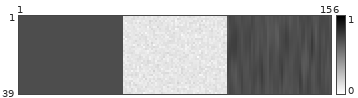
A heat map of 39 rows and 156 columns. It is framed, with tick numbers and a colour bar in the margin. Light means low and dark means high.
The table splits into one row of 3 panels. Panel 1,1: high, flat. Panel 1,2: very low, fine-grained, faint in contrast. Panel 1,3: high, streaked downward, faint in contrast.
